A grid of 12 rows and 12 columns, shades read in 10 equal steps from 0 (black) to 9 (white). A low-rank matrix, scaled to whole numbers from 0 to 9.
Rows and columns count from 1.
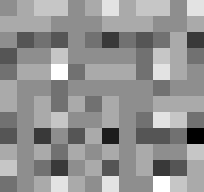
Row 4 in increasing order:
3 4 4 5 5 5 5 5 5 6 7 7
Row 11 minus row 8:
3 0 -2 -5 0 1 -3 0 2 -6 -4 2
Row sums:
77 67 45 61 70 59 65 66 40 66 54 74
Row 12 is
4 5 6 8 6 5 8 5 5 9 7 6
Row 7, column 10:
6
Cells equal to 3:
10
